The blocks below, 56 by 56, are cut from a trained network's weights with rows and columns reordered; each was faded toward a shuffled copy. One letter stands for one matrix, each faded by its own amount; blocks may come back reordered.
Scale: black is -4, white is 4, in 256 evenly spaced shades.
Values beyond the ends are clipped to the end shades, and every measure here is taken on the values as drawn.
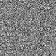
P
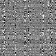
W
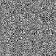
P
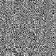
P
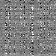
W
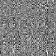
P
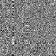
P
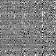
W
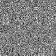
P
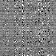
W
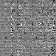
W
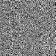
P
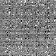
W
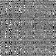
W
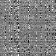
W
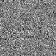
P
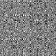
P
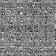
W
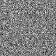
P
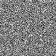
P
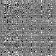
W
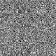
P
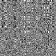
P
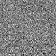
P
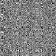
P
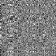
P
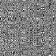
P
